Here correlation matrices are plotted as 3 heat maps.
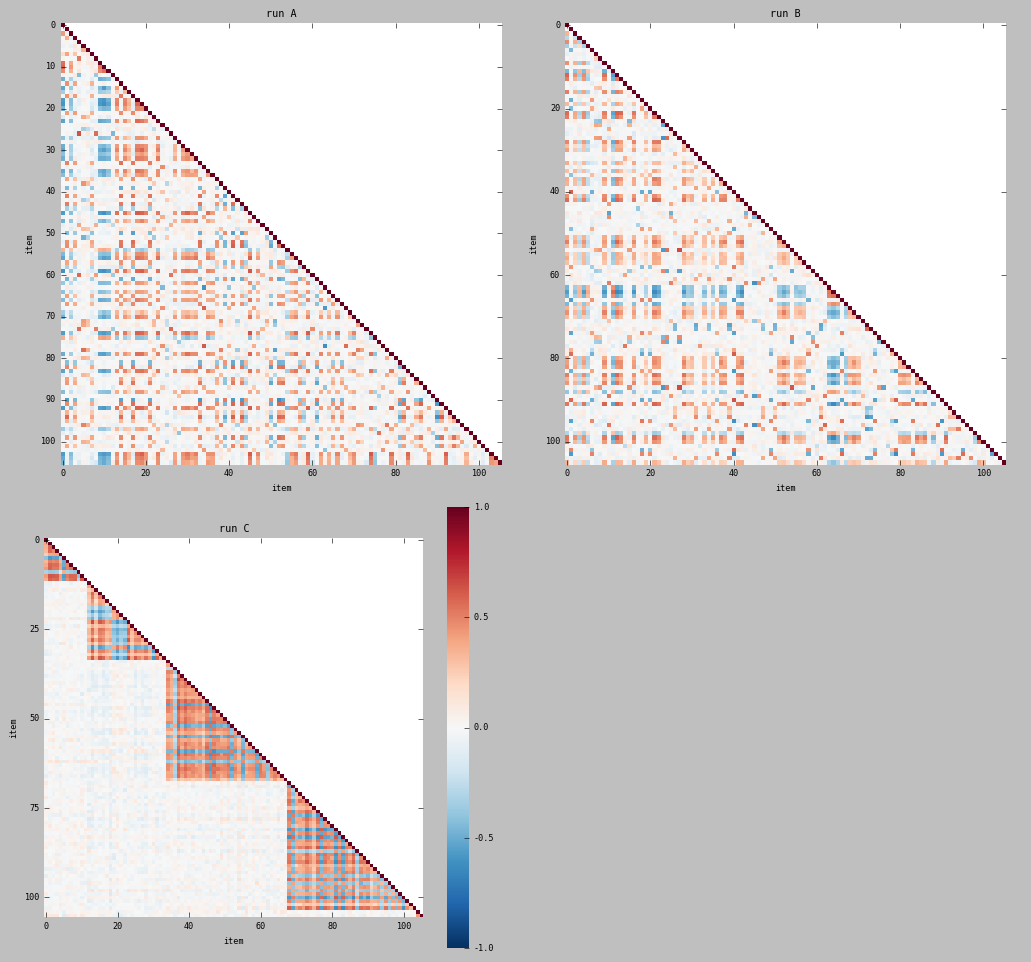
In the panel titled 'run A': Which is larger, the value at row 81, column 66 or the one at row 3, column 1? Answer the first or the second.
the second
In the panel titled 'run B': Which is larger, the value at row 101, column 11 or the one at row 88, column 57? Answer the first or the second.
the first
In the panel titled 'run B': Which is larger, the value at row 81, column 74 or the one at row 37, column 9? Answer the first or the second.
the second
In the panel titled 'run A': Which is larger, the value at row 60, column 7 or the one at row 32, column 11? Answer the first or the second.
the first
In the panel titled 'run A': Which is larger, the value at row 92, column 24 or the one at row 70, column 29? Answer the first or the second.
the second
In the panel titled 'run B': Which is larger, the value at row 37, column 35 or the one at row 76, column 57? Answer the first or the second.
the first
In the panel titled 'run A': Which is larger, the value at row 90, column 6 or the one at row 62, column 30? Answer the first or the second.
the second
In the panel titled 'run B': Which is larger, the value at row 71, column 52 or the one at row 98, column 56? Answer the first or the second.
the first
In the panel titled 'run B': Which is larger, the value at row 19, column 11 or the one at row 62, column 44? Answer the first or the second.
the second
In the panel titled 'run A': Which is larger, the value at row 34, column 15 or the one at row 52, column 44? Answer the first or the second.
the first
